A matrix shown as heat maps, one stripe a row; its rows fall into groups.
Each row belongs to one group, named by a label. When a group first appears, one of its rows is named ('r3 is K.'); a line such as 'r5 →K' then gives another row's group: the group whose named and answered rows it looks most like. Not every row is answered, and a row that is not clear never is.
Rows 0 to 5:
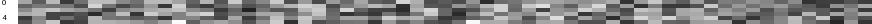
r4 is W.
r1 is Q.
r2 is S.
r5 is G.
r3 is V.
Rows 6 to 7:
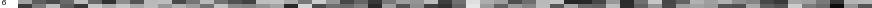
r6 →V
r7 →G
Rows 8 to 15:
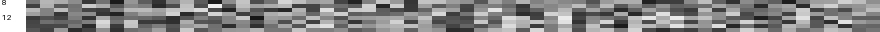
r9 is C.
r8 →Q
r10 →S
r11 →V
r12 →W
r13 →Q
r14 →W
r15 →Q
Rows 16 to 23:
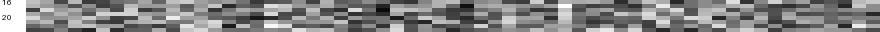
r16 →S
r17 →V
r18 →W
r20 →S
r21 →V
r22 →C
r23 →Q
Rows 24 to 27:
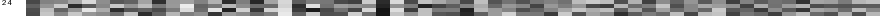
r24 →C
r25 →G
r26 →C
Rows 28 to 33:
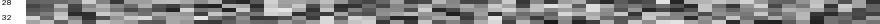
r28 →V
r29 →Q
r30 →Q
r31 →G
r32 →S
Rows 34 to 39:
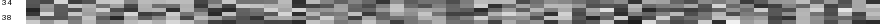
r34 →G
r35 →C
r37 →W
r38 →V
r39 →S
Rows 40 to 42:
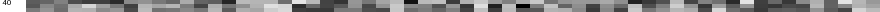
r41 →C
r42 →C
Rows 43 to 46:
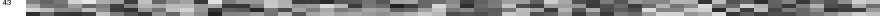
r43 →C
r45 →S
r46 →W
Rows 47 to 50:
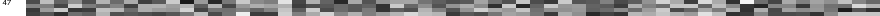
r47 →W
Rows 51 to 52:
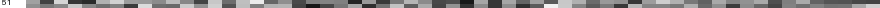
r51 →G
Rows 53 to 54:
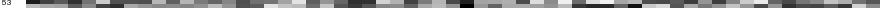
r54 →V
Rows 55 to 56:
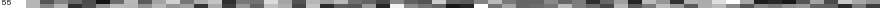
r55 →V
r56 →G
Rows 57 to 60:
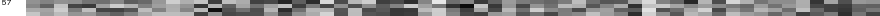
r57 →S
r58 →G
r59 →S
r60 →S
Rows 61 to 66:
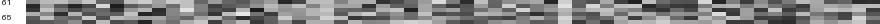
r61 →S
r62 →Q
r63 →Q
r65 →V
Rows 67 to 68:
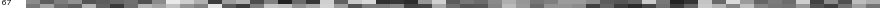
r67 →S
